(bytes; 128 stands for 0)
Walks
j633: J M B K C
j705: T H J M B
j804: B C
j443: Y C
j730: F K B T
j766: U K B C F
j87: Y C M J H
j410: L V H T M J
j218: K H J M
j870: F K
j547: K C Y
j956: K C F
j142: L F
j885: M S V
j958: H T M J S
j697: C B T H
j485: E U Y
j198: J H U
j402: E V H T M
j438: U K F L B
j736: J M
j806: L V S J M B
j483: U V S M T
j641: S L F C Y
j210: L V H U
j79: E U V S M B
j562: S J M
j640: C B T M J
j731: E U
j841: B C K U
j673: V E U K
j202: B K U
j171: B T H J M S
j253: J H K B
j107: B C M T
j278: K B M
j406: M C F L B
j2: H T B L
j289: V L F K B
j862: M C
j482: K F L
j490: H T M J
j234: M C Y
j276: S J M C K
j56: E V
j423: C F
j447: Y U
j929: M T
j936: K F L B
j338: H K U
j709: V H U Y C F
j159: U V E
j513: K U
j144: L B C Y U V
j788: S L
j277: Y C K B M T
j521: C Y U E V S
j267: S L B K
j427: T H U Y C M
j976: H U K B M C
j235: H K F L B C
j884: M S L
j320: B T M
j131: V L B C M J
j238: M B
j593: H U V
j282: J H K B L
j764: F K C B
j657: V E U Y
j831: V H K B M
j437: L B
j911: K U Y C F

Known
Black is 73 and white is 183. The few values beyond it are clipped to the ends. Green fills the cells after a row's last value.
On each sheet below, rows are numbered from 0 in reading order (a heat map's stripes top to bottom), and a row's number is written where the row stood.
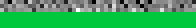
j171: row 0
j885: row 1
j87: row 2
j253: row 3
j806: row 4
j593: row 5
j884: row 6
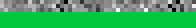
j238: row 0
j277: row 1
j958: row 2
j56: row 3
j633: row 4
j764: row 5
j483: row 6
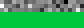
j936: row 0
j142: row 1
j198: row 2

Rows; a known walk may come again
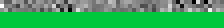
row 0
j936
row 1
j929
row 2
j521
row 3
j547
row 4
j870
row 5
j56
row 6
j806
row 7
j831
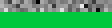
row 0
j841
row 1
j253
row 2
j107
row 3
j159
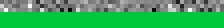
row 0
j804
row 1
j267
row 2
j657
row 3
j320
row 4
j423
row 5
j731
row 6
j131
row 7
j447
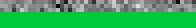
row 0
j234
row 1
j736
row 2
j402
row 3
j513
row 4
j277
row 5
j238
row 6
j705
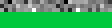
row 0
j958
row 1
j633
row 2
j709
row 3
j562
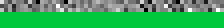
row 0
j79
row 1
j338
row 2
j235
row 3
j956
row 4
j640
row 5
j483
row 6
j410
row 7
j87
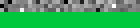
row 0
j593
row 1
j202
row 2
j171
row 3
j911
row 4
j482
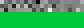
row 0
j885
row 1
j198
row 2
j443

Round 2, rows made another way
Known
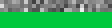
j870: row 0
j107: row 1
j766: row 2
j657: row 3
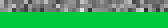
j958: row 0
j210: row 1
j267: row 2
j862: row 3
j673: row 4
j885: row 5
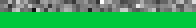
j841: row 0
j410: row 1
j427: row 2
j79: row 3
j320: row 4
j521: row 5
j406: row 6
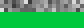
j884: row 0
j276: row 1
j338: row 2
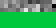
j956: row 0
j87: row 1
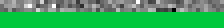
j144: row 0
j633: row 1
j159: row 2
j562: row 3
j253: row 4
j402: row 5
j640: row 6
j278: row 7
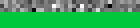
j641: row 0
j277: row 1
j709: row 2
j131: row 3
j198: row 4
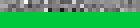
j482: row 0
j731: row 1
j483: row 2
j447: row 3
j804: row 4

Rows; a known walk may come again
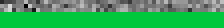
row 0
j87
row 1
j490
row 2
j202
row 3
j736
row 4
j427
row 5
j238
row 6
j593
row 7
j513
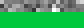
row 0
j234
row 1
j766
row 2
j788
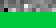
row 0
j277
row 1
j423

